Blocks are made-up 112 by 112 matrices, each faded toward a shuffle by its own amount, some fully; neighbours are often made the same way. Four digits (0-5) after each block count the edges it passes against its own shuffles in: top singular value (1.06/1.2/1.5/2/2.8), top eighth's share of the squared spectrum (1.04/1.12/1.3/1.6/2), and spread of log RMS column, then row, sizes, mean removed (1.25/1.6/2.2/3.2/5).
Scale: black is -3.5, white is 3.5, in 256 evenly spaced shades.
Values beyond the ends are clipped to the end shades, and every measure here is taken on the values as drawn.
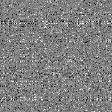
4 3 1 3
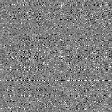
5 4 2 3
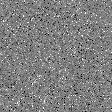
1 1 0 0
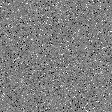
0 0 0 0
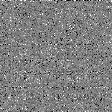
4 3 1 2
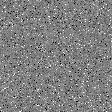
0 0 0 0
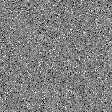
3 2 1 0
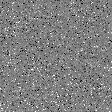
0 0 0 0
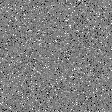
2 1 0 0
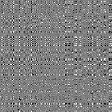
5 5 4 4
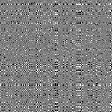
5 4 3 4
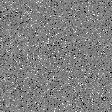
3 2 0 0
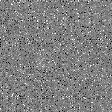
4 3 1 2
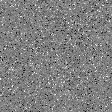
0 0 0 0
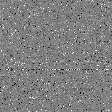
3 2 0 1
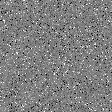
1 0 0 0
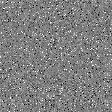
3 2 0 1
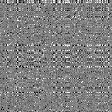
5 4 3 4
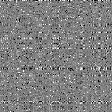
5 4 2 3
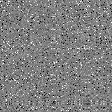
4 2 0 1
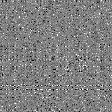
4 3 1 2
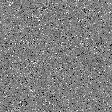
3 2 0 1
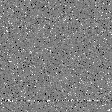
3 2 0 1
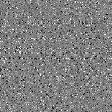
4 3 1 2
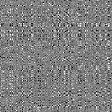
5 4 3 3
